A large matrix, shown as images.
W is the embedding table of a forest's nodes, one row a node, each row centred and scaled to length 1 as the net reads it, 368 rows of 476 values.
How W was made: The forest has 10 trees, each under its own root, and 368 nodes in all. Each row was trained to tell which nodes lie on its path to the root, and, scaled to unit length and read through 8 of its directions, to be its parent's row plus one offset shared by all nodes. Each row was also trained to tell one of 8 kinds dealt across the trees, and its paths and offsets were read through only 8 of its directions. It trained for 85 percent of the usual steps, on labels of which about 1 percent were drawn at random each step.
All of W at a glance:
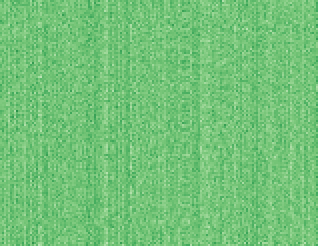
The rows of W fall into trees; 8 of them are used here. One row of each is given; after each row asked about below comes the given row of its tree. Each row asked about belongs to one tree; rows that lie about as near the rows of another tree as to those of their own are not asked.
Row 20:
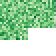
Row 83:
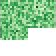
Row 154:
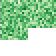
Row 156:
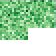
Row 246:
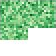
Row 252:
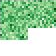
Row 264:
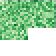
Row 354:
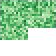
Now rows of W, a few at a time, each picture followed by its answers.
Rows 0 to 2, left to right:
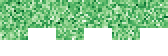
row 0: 156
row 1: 354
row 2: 264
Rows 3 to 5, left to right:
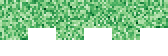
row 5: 354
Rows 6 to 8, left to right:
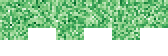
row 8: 354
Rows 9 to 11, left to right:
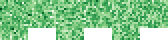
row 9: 20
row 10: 156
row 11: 264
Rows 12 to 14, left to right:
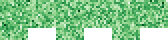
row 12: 154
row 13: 156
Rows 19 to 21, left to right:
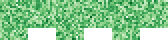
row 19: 264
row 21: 156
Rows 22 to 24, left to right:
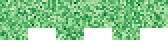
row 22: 20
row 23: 83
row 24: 20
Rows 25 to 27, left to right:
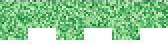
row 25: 20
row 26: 264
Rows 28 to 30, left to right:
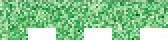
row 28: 264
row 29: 83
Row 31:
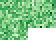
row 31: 83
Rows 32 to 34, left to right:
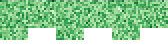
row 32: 20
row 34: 264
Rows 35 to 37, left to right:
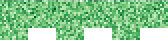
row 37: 156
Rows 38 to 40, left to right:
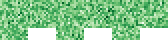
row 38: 264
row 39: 246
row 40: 354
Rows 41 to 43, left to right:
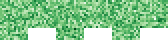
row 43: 154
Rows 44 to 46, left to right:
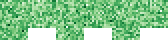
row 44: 83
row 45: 264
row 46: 154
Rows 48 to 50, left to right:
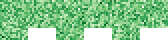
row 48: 156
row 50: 156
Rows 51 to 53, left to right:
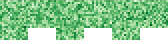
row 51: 20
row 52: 154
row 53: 156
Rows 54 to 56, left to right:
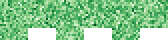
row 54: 252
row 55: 354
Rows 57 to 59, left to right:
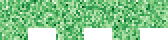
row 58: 264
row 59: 246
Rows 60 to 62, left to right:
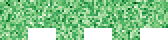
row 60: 252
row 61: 354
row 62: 156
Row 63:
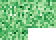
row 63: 83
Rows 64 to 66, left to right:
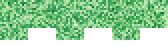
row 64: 252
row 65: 20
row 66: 20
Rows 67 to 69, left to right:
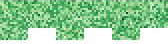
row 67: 264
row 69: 154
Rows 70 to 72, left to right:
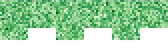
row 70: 154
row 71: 252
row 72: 264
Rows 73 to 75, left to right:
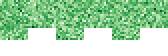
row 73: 154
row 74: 354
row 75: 354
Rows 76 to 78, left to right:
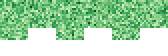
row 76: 354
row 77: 156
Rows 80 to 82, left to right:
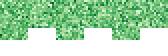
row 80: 154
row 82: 246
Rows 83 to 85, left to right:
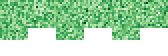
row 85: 264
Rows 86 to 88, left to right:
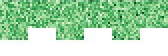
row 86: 264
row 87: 252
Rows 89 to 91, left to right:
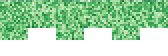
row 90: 156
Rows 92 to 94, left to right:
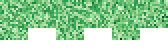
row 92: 264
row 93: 264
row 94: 252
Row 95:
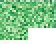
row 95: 354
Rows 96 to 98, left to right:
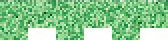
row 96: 20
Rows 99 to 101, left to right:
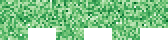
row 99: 20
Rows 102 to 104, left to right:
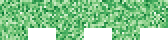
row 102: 252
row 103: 20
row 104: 354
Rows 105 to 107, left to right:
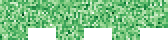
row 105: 264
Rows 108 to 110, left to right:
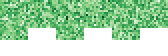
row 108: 156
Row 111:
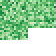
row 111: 154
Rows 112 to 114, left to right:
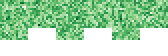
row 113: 154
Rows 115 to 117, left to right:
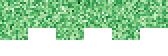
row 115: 156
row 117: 252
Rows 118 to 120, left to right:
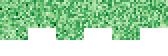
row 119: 83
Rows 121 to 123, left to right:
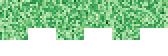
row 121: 264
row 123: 264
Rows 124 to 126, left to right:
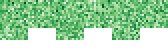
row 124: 156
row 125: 83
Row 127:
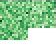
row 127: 83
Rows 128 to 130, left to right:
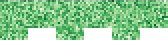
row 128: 83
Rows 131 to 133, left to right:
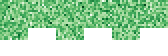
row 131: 83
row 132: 252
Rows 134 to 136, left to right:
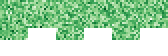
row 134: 83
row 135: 264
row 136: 264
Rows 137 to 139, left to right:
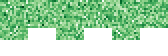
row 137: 20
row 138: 252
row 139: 354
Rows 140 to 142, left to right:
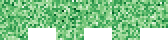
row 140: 252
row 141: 156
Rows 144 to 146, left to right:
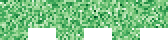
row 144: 20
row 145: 83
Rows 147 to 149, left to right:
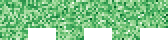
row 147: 264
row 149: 354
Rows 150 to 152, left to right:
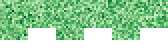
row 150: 83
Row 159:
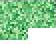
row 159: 264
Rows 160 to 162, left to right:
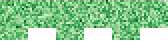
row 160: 354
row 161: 264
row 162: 264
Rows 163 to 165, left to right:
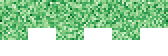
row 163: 20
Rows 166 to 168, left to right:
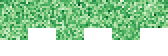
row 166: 156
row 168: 83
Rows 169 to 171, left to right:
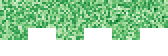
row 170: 156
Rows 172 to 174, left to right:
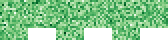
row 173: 156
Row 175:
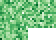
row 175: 252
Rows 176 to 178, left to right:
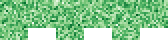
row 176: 252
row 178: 354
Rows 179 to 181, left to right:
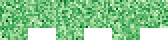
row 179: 246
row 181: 252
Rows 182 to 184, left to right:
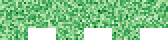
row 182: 156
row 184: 252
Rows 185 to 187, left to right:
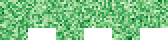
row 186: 20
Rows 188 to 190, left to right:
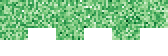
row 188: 154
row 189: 20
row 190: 20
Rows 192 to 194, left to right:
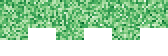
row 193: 264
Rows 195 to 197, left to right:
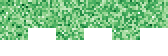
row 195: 354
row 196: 354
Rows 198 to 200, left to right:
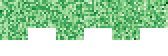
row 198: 264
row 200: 20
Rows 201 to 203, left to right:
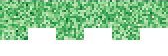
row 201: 156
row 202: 154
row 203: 20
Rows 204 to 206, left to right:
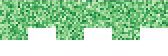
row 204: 264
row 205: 20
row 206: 156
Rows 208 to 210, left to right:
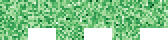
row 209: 20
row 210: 264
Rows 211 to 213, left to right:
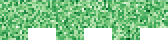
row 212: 20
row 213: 156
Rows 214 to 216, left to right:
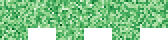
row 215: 252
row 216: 156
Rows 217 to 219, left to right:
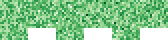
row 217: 264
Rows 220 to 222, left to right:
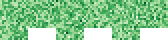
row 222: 252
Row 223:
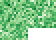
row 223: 252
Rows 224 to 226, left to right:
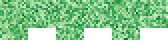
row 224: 252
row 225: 252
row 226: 156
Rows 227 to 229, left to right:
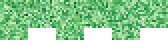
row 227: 354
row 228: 354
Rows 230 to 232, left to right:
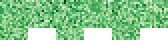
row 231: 354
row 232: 83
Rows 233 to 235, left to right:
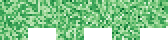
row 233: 154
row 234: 156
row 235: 20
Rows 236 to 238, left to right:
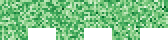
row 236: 252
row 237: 20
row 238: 20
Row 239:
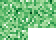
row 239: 156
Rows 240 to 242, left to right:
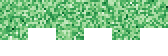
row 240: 154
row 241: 156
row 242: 252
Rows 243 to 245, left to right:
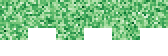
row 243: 246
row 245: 252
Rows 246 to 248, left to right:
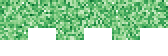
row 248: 252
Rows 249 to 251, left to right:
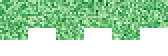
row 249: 154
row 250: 354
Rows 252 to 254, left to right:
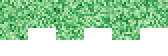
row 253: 246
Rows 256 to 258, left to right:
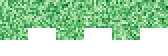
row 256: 252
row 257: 154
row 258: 252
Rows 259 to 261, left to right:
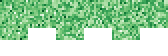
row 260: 264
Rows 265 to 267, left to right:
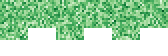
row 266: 252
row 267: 264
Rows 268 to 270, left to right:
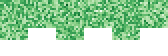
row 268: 252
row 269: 83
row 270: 154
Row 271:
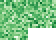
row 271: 354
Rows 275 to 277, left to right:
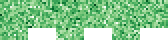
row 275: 20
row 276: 156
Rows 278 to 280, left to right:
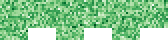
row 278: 252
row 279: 354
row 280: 154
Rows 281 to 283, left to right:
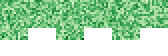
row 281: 156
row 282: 354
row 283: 154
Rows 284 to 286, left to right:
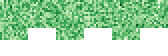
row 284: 264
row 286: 252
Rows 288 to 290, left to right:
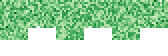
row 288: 246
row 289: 156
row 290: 354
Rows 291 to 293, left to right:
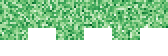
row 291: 264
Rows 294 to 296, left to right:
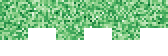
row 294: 83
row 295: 264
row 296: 252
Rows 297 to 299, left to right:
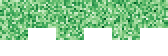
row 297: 154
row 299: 156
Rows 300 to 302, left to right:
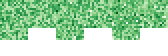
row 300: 156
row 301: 252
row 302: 20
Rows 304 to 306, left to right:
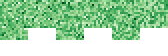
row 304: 154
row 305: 252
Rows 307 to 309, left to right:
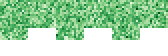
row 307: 154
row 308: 154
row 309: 20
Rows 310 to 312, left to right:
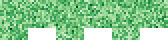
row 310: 252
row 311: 156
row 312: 264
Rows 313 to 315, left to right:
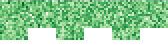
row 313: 354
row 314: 156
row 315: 246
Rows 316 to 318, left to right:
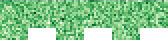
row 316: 156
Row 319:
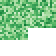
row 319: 354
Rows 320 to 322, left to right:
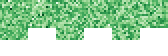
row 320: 83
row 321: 252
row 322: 246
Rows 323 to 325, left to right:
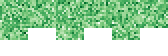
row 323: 264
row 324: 156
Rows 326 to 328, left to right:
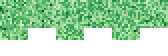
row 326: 246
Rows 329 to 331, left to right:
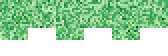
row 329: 20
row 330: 154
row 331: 20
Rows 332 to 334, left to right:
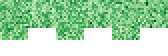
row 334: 156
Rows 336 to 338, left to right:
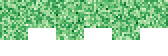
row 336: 20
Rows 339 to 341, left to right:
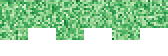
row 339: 156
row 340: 154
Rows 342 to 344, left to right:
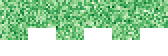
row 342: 264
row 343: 246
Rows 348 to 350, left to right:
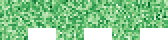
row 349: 156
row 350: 252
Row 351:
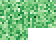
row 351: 154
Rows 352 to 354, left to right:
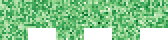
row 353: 20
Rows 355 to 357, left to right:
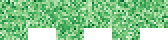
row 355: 252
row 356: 154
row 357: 354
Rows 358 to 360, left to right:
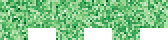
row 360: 154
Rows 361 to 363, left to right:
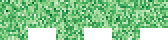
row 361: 252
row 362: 264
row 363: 264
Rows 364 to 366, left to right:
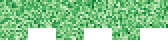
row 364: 354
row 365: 354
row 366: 252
